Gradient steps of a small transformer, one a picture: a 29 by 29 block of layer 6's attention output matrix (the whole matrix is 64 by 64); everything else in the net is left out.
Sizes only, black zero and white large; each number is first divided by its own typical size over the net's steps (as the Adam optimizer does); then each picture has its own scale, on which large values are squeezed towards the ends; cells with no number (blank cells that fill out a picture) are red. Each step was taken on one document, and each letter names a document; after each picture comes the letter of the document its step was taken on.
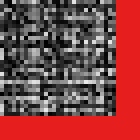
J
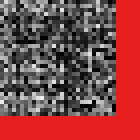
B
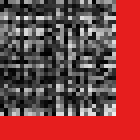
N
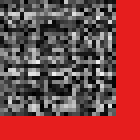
J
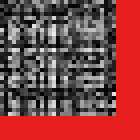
N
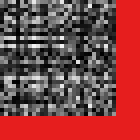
B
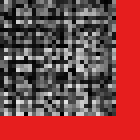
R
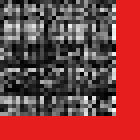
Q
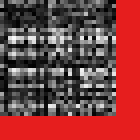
Q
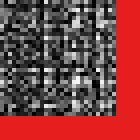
J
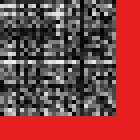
B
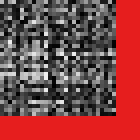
J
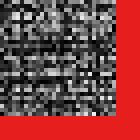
Q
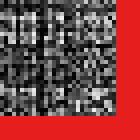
B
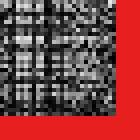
R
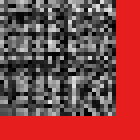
N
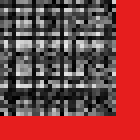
R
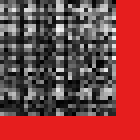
N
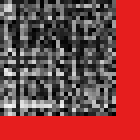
B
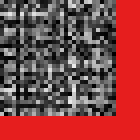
B
